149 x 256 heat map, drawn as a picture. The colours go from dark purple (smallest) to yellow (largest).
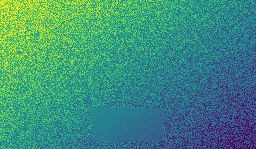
Ninth with the highest average: top left. Slope: up to the top left. Odd patch: calmer, in the bottom middle. Ninth with the lowest average: bottom right. Stripes: none. Calmest part: bottom middle.
